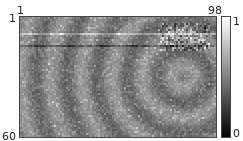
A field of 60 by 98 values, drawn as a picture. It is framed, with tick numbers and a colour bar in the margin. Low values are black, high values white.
There is no overall slope. Rings spread out from the middle right. Rows 9 and 15 stand out from the rest. An odd patch, rougher than its surroundings, sits in the top right.
